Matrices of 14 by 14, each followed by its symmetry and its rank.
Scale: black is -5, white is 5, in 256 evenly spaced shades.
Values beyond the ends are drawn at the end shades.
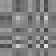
symmetric, rank one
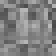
neither, rank two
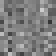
neither, rank three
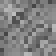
symmetric, full rank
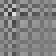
symmetric, rank one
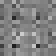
neither, rank three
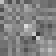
symmetric, rank three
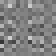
neither, rank two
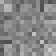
symmetric, rank three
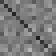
symmetric, full rank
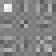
symmetric, rank three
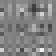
neither, rank two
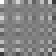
symmetric, rank one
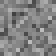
symmetric, full rank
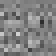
neither, rank three
